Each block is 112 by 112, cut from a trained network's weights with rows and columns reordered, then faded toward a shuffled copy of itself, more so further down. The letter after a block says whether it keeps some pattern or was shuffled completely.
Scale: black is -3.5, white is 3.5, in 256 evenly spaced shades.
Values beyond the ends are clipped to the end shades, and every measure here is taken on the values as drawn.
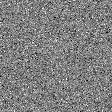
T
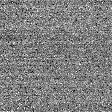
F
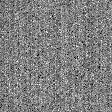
F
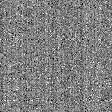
F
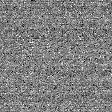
F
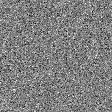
T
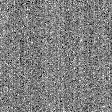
F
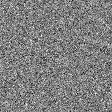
T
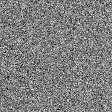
T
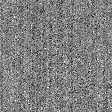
F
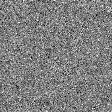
T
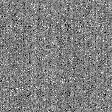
F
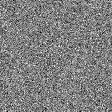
F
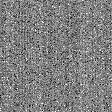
F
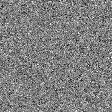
F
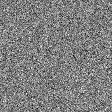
T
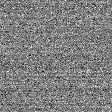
F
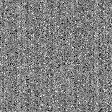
F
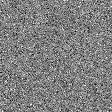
T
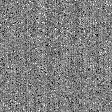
F
